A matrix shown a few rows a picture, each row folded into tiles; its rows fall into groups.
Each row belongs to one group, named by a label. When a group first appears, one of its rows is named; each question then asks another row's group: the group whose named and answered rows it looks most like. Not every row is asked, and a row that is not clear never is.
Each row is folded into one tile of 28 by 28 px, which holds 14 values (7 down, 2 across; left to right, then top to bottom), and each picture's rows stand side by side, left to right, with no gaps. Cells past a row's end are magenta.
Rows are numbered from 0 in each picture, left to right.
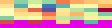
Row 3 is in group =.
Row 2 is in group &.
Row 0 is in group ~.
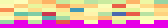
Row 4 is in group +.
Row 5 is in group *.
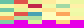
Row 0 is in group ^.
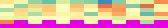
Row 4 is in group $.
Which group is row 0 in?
~
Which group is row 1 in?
*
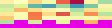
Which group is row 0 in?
=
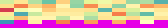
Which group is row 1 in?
*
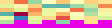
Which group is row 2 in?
=
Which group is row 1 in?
$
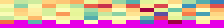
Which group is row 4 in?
*
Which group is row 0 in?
~
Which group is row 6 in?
~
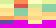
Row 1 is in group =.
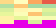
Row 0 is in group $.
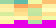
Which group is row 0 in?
*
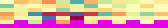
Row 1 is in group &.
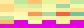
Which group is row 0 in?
~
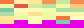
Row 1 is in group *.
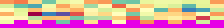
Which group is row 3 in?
&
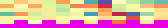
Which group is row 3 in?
*
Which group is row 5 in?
*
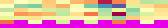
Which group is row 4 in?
&
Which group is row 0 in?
~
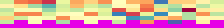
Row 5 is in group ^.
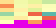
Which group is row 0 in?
^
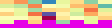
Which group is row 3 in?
$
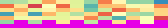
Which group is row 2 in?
^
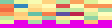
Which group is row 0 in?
$
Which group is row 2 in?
+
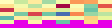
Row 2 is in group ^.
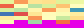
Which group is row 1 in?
=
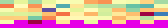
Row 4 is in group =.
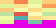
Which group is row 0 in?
&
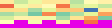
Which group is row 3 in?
~
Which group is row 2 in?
^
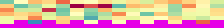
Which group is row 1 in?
=
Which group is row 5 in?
+
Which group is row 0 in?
$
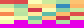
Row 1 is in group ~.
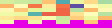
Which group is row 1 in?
+
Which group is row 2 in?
$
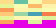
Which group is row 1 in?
+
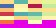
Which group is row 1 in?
^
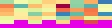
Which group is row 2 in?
^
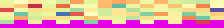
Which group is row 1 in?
^
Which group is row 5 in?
+
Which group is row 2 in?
+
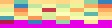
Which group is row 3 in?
*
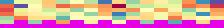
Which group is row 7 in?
*
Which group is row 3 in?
*
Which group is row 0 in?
$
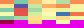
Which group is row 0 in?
~
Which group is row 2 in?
+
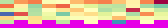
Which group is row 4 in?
=
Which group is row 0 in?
+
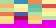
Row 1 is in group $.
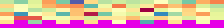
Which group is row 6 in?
*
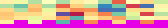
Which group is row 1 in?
$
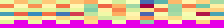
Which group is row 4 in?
$
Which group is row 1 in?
+
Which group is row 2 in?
+
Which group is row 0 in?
+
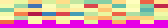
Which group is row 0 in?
~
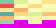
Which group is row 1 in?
+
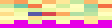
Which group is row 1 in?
+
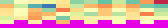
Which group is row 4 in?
*
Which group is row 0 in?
$
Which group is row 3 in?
*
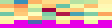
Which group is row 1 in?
=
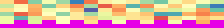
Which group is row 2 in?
*
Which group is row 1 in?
$
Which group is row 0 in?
&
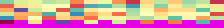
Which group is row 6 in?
~
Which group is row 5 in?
~
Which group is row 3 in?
=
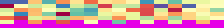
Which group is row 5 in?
$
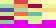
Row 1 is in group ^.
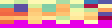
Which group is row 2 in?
$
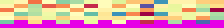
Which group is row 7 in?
=
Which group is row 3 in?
^
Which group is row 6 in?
=
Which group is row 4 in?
+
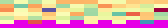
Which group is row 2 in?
&
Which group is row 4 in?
+
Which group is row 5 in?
=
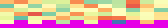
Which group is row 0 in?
&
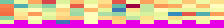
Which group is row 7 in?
+
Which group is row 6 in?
+
